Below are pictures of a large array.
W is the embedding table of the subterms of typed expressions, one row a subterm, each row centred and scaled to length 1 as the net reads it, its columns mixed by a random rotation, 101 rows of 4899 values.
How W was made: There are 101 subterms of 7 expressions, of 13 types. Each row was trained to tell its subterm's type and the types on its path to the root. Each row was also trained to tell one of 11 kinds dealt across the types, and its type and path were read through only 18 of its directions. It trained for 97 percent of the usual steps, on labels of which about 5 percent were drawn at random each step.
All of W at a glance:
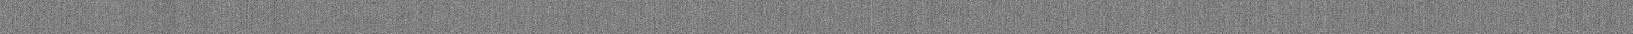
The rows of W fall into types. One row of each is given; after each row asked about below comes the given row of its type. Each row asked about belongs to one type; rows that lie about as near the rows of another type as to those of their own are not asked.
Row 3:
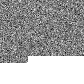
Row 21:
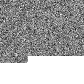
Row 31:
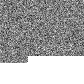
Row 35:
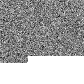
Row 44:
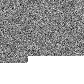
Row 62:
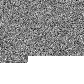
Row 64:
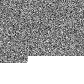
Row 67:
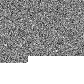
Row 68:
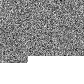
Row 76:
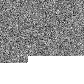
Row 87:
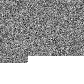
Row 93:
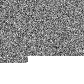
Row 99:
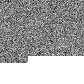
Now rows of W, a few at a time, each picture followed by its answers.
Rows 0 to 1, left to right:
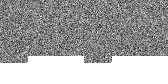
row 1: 3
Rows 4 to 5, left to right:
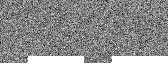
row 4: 67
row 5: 87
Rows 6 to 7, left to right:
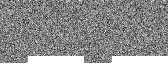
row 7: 99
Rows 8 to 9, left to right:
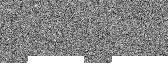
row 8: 99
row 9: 99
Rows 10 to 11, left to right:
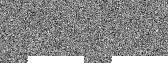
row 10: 87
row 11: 67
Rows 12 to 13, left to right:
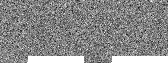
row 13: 68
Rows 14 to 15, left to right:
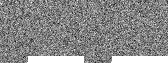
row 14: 31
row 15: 99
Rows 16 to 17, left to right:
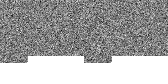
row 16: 68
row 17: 35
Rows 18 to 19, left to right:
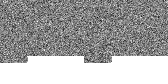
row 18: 64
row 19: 31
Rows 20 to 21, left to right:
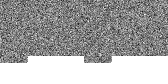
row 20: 3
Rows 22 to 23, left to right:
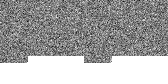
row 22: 93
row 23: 31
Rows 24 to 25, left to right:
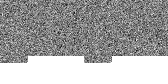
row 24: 87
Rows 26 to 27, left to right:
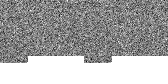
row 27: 21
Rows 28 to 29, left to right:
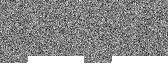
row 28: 99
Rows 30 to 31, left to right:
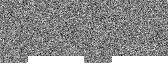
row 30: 3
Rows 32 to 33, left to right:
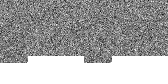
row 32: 68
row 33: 68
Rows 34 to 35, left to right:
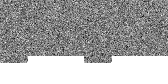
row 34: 44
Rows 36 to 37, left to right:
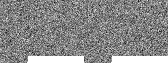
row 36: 44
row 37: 68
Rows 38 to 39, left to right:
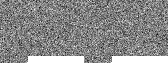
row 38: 3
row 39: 31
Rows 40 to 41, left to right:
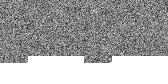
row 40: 3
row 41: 62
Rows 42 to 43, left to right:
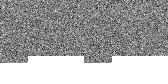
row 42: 76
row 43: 44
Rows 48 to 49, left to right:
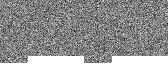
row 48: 35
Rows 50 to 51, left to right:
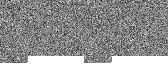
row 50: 93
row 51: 64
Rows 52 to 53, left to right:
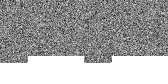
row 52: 99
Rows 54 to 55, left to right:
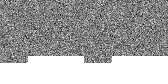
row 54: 31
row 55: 3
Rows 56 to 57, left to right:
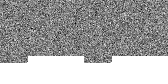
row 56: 87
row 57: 67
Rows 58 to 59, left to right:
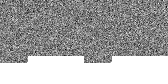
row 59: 67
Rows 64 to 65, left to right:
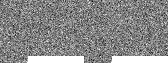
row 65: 64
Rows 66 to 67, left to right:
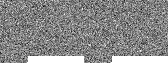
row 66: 35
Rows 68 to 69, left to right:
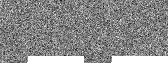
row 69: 35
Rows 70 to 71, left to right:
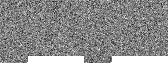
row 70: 99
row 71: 68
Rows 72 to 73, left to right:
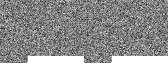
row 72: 87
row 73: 35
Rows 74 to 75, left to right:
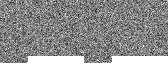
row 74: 68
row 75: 64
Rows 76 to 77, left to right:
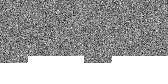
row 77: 67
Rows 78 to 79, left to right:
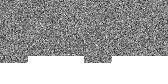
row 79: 31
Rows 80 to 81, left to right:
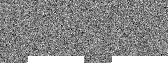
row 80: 35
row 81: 87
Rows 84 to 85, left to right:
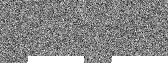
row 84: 64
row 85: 3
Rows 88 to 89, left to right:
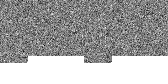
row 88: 67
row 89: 93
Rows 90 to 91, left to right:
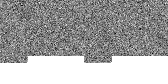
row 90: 31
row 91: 64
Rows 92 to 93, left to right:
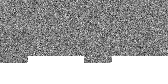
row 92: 68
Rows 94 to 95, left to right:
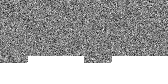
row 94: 93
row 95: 31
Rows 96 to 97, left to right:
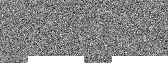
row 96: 76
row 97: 21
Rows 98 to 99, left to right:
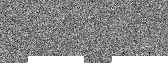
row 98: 44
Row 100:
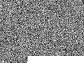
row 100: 99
